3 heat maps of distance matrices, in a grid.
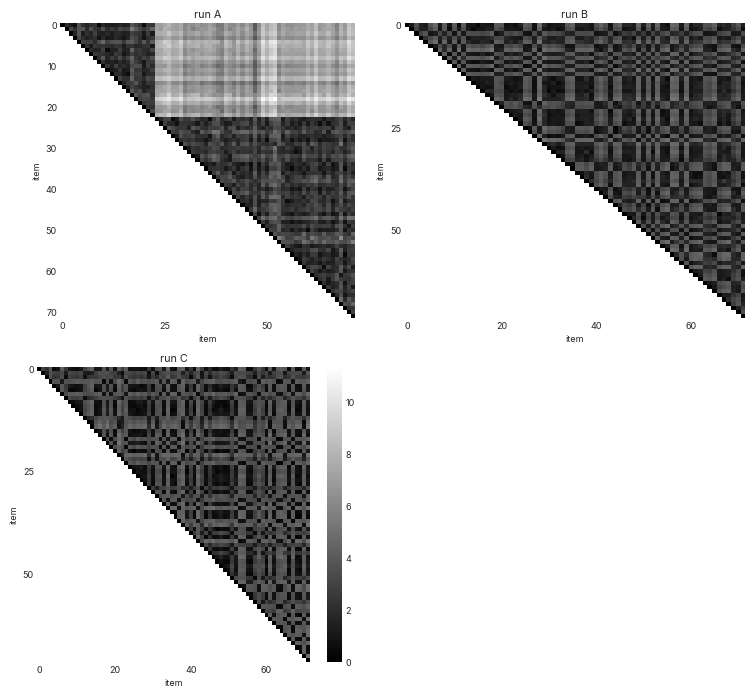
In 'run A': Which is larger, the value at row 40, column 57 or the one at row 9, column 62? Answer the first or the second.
the second
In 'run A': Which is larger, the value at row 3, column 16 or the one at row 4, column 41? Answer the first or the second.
the second
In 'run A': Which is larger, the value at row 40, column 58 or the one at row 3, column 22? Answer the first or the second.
the second
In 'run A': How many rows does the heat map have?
72
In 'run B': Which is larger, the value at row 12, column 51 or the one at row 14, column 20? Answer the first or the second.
the second
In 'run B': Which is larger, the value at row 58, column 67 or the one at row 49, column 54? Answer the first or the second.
the second
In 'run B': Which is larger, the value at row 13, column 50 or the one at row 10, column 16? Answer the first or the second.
the second
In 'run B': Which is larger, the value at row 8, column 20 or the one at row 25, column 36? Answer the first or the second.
the second
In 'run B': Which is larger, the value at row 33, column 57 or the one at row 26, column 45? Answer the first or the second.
the first
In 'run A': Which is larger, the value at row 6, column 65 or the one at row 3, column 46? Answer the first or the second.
the first
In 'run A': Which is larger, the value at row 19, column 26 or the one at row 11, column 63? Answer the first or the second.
the first
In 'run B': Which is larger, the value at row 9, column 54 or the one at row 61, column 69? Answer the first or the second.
the second
